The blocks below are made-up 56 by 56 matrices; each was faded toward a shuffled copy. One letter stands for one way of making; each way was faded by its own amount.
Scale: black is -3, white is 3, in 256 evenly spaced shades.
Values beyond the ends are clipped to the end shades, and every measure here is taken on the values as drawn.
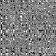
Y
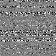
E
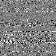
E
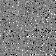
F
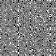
Y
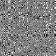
Y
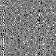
Y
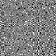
Y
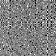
Y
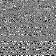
E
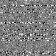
E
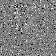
F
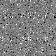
F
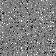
F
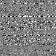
E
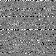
E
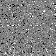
F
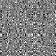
Y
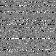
E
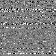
E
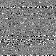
E
